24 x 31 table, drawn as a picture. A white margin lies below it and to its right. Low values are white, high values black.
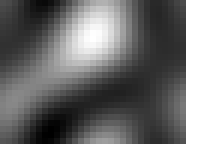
Ninth with the lowest average: top middle. Histogram: skewed, a long tail of low values. Stripes: none.
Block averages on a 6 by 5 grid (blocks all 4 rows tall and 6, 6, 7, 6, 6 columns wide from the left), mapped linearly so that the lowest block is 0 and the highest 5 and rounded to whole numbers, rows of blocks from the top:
44134 | 43034 | 42134 | 33444 | 34443 | 45334
